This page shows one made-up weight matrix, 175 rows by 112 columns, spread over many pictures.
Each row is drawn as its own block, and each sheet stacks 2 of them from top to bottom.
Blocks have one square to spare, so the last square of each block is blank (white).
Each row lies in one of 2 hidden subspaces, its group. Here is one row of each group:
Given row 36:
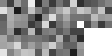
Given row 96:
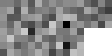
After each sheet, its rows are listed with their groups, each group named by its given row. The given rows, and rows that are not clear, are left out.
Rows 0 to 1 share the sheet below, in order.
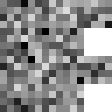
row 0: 36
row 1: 36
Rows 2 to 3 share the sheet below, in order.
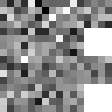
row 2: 36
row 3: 96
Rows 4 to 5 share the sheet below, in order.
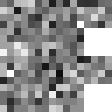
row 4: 36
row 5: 96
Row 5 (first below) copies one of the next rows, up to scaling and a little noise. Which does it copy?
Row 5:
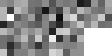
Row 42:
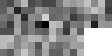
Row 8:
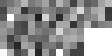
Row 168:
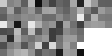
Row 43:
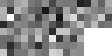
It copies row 43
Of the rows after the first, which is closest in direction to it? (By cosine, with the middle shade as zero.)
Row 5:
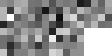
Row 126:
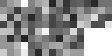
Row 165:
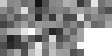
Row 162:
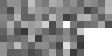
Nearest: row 165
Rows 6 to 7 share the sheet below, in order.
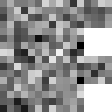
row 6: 96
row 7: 36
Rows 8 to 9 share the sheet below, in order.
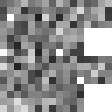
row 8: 96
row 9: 36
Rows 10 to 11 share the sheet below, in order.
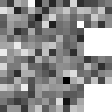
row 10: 36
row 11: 96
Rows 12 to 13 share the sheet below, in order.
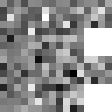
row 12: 96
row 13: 96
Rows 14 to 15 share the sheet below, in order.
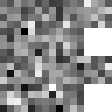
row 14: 96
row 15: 96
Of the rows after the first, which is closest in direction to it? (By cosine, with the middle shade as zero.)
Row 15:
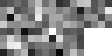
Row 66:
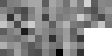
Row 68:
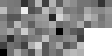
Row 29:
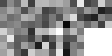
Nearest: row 66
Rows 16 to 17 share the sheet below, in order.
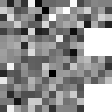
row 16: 36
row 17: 96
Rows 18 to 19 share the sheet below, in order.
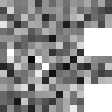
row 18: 96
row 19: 36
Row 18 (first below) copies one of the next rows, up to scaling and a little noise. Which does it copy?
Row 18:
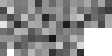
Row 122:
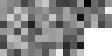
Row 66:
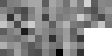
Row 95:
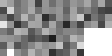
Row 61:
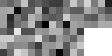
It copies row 95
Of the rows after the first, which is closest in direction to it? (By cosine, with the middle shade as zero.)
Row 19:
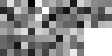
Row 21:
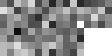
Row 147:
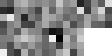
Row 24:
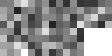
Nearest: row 147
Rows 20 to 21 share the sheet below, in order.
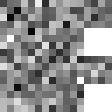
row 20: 96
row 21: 36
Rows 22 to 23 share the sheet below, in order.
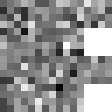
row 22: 96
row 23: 96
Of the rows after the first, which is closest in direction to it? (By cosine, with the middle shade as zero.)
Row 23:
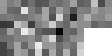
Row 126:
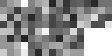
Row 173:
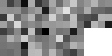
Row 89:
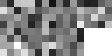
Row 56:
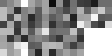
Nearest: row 173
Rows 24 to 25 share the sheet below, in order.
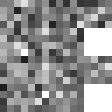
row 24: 36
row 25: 96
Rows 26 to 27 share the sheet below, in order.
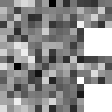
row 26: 36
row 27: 36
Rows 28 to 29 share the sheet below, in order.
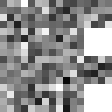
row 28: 36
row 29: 96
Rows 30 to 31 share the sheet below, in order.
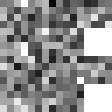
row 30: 36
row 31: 36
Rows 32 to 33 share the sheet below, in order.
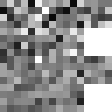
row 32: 36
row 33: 96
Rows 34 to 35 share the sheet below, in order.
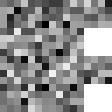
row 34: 96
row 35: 36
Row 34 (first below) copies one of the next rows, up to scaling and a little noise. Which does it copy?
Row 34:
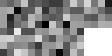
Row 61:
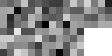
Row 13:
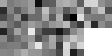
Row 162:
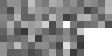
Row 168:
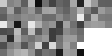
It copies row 61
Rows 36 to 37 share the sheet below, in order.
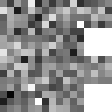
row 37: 96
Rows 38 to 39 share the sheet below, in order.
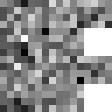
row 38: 36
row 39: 36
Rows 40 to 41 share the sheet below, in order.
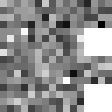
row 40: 96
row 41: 96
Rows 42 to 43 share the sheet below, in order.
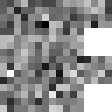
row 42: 96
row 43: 96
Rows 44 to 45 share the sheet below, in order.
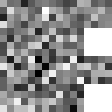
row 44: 96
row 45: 36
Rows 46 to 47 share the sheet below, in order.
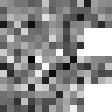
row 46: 96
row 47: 36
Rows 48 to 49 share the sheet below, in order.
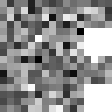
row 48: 96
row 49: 96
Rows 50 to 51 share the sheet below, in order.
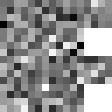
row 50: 96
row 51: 36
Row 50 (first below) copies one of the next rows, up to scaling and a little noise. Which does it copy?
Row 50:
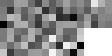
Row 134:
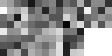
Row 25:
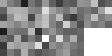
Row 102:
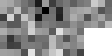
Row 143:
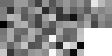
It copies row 143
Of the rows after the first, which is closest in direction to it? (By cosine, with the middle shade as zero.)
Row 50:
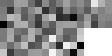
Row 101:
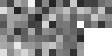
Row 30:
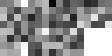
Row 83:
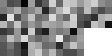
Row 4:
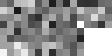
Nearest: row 83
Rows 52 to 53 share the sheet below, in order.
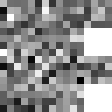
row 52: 96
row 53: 36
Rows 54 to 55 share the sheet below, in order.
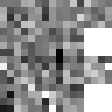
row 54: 96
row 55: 96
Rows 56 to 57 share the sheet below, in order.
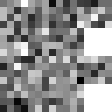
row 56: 36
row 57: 36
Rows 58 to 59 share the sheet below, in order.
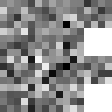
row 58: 96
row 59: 36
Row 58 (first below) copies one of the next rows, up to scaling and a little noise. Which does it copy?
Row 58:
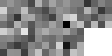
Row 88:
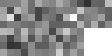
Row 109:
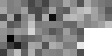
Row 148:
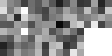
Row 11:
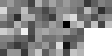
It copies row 11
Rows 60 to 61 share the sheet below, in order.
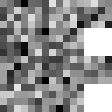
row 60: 36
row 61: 96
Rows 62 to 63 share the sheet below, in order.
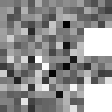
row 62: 96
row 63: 36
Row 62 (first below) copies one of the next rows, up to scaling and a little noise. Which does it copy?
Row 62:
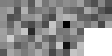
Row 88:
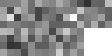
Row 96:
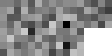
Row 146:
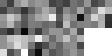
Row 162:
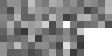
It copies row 96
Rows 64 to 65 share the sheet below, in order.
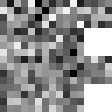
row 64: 36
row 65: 96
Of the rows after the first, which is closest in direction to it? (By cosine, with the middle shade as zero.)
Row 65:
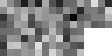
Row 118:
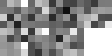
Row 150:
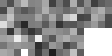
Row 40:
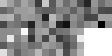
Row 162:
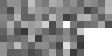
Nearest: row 40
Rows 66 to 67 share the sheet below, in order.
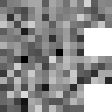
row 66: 96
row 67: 36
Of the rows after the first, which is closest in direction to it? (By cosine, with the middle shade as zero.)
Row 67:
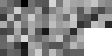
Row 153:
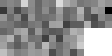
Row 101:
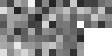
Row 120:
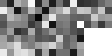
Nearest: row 153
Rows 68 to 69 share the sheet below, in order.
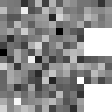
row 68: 96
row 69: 36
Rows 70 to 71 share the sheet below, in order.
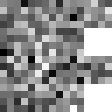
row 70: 96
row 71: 36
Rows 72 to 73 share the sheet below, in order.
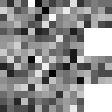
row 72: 36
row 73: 36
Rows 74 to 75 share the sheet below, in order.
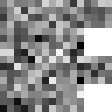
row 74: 96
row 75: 36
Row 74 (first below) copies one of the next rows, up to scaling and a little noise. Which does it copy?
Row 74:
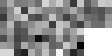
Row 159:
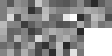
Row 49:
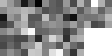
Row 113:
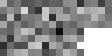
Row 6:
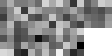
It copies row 6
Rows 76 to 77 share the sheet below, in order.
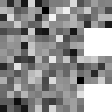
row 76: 36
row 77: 36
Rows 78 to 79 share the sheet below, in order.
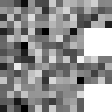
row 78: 36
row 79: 36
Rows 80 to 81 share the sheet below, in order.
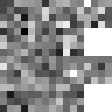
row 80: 96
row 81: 96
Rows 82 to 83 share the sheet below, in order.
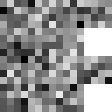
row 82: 36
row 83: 36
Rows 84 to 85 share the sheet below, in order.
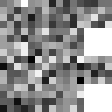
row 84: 36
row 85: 36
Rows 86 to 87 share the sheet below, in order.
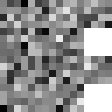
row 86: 36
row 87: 96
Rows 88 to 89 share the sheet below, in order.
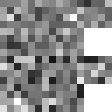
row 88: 96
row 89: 36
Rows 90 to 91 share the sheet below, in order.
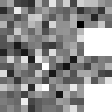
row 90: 36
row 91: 36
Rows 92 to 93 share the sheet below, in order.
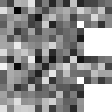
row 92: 36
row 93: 36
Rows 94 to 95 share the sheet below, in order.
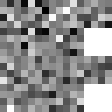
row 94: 36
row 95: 96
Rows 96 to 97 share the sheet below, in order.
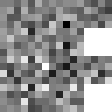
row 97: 36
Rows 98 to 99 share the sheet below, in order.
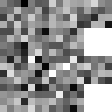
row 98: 36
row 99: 36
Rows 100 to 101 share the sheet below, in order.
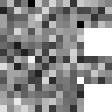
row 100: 36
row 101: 36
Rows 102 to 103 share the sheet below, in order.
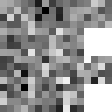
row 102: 96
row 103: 96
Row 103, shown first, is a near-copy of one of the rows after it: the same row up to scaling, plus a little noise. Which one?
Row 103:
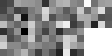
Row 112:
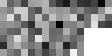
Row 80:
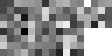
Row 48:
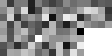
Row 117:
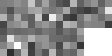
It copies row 80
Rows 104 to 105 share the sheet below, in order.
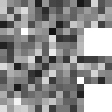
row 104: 96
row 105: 36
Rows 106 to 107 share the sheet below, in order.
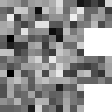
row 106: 96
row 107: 96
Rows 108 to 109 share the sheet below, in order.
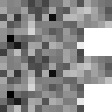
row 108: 96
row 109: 96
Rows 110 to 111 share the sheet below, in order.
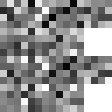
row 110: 36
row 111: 36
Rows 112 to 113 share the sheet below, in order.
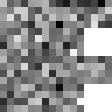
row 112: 96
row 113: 96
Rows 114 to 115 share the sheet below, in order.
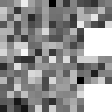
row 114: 36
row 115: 36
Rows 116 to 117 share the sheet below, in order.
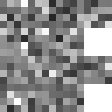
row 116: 36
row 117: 96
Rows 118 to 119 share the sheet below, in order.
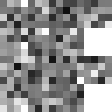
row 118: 36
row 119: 36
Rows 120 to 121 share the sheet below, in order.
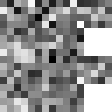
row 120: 36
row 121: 36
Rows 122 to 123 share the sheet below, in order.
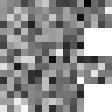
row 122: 96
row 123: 36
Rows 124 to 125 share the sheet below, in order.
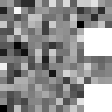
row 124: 36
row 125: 96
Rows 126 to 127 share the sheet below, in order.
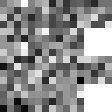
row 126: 36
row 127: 36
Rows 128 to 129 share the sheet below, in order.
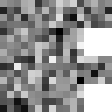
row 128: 96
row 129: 36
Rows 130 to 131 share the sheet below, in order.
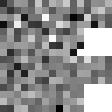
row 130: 96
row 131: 96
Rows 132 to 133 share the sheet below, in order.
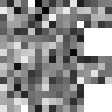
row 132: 36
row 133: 36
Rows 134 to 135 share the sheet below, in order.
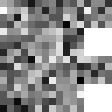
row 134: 96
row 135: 36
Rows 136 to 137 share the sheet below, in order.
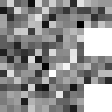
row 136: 36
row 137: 36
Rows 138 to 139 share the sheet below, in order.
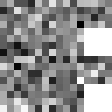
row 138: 36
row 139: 36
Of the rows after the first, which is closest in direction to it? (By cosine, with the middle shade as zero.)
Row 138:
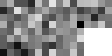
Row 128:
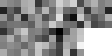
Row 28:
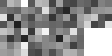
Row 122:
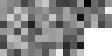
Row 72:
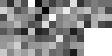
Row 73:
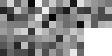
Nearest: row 73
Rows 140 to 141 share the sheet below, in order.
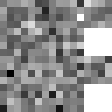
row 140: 96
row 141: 96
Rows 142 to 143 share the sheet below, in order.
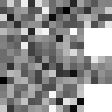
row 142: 36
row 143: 96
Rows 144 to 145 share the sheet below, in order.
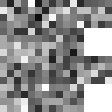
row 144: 36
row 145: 36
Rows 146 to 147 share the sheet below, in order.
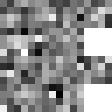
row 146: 96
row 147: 96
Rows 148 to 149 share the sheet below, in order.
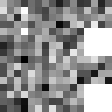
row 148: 96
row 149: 36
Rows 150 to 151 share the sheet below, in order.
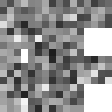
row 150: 96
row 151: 36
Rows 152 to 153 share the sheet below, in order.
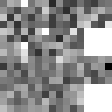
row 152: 36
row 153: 96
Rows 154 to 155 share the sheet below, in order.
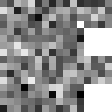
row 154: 36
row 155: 96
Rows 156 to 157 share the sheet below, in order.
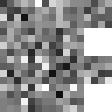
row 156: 96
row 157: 36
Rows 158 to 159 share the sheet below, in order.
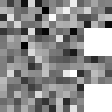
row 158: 36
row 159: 96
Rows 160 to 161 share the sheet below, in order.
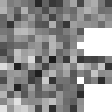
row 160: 96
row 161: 36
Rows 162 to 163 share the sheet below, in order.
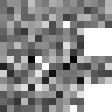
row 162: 96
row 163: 36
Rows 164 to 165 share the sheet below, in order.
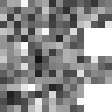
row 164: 36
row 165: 96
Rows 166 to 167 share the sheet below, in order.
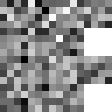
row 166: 36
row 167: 36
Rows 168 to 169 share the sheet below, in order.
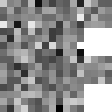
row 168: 96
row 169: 96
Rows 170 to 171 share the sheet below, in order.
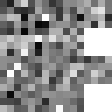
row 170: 96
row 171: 96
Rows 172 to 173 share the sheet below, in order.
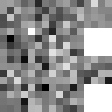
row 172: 96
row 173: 36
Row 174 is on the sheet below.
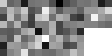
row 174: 96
